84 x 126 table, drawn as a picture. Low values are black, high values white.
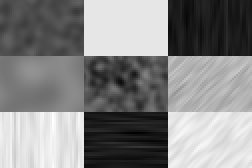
The table splits into 3 rows of 3 panels. Panel 1,1: low, blotchy, faint in contrast. Panel 1,2: very high, flat. Panel 1,3: very low, streaked downward, faint in contrast. Panel 2,1: middling, smooth, faint in contrast. Panel 2,2: low, blotchy. Panel 2,3: high, slanting up to the right, faint in contrast. Panel 3,1: very high, streaked downward, faint in contrast. Panel 3,2: very low, streaked across, faint in contrast. Panel 3,3: very high, slanting up to the right, faint in contrast.
